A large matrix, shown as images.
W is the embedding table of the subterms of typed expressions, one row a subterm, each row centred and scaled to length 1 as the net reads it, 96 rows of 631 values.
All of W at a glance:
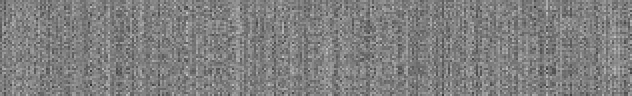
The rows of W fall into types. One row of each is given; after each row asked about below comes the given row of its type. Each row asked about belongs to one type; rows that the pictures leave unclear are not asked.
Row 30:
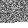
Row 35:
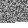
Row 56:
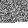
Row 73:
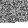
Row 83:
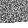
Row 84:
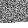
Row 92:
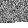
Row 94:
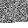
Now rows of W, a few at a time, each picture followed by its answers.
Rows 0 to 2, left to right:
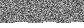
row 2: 35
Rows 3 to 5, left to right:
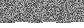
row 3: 92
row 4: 94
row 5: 83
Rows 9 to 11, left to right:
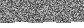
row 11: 35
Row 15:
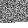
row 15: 84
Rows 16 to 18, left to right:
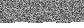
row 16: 84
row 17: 73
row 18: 73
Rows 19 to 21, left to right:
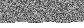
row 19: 35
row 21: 30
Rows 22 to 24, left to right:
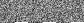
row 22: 83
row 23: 92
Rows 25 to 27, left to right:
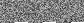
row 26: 30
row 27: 92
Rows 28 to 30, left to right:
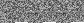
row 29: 30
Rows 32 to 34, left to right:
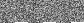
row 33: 84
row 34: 73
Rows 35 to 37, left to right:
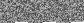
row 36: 30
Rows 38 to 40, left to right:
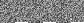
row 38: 56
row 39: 92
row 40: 83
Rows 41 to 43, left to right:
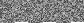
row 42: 94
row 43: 35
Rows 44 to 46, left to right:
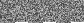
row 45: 56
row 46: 73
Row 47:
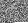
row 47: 94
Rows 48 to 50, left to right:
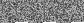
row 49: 83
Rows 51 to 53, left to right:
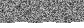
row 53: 73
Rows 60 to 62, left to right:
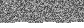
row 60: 30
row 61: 35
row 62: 56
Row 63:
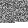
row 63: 73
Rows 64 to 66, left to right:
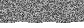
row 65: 94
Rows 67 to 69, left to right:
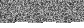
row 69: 73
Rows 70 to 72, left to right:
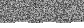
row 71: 84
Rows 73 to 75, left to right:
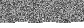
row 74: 83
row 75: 94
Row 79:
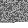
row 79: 30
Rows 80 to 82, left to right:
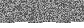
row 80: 94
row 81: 83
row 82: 73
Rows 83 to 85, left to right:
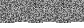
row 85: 84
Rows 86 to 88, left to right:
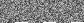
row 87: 35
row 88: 35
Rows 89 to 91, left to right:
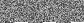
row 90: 83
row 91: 73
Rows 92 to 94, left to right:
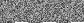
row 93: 94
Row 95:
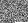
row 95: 56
